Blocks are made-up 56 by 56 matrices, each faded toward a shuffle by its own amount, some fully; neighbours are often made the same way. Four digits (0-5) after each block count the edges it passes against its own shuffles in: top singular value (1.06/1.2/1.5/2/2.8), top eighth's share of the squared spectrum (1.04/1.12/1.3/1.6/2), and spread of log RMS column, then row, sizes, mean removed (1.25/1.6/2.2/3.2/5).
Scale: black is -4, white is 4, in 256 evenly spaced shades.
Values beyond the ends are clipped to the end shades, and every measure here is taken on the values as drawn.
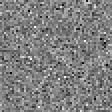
0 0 0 0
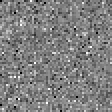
2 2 0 0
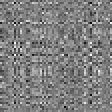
5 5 3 3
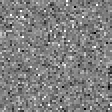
0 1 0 0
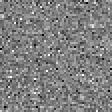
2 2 0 0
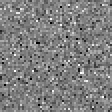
1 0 0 0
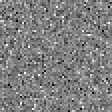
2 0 0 0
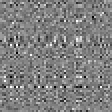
4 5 3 3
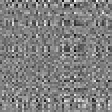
5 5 3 3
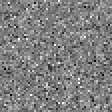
0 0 0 0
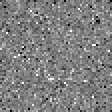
2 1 0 0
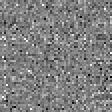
3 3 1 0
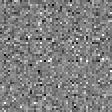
4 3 2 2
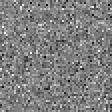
2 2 0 0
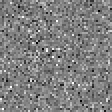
2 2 0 0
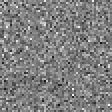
3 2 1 0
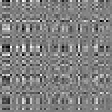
5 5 4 4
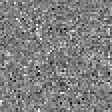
3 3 1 1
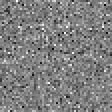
0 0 0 0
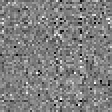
4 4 2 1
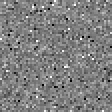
1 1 0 0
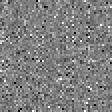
3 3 1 1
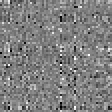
4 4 2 2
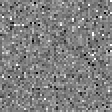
2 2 1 0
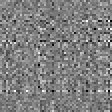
4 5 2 3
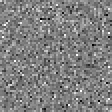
2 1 0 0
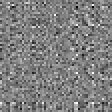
4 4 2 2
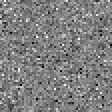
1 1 0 0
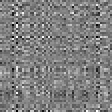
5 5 3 3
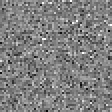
2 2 0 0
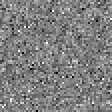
2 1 0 0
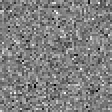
2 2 0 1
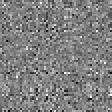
4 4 2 2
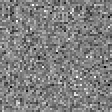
2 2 0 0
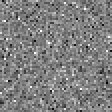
0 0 0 0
